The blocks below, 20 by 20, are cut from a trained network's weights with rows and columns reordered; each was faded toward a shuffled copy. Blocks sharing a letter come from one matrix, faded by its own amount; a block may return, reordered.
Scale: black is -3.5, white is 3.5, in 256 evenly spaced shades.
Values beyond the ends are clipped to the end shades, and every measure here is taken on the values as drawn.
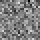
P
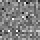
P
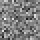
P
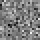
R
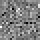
R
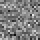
P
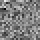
P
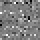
R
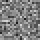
P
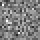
P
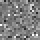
R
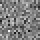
P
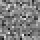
R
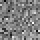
R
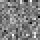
R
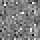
R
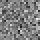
P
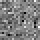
P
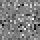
R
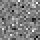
P
